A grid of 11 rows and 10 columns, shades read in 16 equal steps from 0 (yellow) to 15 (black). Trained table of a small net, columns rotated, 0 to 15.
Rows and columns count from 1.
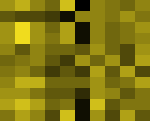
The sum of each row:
66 85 62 62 74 73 79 60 74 64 71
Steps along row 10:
down up up down up down up down same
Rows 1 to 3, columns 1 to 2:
5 3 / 9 10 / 5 0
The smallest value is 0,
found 2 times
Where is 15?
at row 1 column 6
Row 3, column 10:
5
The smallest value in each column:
4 0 3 7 2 5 2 5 4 4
